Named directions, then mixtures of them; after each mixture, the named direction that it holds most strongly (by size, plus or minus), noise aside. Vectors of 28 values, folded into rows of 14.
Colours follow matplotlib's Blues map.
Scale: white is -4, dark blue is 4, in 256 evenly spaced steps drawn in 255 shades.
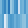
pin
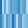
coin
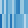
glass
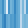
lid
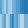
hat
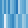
pin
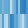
hat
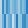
coin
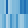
hat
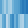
hat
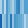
glass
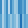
lid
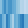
hat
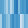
hat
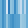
lid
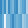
pin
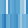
lid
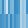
lid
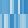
pin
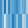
coin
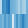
coin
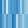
coin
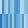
glass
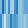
pin
